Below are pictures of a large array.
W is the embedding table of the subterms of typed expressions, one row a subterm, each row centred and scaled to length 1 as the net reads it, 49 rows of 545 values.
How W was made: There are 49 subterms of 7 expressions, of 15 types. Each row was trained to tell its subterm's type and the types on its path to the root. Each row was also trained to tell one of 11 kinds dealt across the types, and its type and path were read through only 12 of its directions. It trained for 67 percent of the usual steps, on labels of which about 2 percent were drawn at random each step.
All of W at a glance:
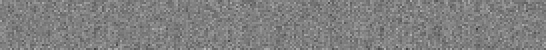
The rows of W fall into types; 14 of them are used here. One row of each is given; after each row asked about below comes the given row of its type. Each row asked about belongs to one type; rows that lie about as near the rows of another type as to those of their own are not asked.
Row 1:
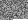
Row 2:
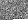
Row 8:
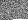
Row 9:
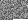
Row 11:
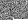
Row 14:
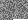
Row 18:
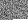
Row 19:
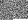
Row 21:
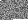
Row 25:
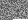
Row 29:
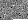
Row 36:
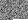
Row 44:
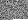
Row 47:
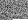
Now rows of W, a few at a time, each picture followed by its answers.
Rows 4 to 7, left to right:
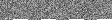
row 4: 18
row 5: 9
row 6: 11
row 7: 8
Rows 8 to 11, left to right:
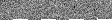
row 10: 11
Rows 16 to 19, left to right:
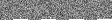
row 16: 18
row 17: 1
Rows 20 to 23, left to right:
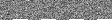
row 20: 9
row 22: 36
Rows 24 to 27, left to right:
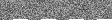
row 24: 47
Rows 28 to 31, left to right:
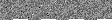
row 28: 36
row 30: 1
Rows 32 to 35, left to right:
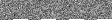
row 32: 11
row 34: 8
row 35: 1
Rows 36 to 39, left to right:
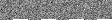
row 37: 18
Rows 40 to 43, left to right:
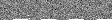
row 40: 44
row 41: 9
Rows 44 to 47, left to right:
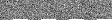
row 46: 2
